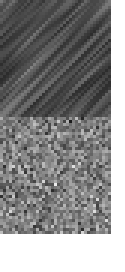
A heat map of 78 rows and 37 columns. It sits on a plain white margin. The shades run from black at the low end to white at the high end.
The table splits into 2 rows of 1 panel. Panel 1,1: low, slanting up to the right. Panel 2,1: middling, fine-grained, strong in contrast.
